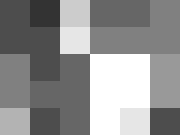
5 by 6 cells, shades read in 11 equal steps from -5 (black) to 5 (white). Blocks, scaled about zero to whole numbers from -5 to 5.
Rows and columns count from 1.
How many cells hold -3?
1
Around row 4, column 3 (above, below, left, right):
-1 -1 -1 5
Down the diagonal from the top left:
-2 -2 -1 5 4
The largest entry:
5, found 5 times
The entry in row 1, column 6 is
0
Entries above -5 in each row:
6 6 6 6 6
